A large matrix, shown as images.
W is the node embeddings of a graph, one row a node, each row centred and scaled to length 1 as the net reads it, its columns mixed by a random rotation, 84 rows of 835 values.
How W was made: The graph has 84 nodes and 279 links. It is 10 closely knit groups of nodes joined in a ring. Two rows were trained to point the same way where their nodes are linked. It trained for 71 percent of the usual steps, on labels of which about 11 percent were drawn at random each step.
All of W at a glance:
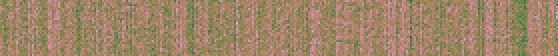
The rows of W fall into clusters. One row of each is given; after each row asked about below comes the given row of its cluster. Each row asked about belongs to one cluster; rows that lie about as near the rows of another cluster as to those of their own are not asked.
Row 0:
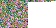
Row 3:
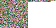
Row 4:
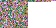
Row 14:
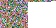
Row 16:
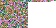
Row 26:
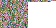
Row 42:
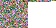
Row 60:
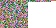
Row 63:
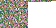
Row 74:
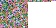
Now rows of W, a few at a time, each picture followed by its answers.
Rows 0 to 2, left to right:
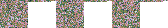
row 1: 14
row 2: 16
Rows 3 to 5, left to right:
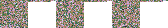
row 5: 42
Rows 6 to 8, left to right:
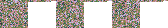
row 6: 4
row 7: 74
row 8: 74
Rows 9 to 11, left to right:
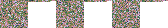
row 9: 4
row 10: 0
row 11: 60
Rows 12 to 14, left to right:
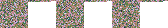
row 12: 60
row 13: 60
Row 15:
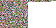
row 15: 60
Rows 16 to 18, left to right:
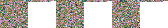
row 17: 16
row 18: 14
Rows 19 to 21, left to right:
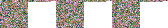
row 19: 4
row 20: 16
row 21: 16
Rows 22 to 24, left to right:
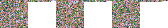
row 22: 74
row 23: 3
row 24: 16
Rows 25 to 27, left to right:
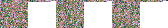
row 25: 4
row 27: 42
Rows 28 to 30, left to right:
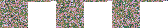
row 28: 14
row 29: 74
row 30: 14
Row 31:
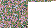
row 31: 63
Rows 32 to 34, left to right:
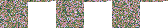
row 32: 0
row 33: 0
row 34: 60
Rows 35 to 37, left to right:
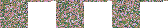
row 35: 16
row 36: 74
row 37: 42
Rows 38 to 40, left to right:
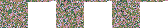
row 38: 16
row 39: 14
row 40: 14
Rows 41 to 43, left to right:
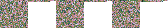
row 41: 26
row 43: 0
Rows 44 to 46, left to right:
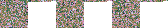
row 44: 0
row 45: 74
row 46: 74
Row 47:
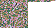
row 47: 3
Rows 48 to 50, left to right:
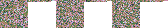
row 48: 74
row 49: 60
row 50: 16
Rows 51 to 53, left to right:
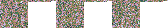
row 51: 63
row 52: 26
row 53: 3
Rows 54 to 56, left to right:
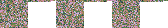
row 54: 0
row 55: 3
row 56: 0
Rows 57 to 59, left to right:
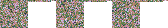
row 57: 42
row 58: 14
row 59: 74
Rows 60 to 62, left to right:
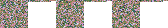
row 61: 42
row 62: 42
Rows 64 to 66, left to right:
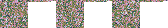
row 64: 4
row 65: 26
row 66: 3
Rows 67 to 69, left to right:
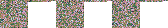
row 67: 0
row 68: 60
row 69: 3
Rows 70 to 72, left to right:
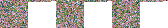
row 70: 60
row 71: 63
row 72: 16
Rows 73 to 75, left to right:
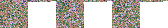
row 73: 3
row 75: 74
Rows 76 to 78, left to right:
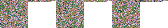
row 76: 3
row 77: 26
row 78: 42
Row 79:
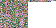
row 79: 26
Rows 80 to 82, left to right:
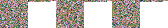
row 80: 60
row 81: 63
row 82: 3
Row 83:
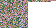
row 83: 26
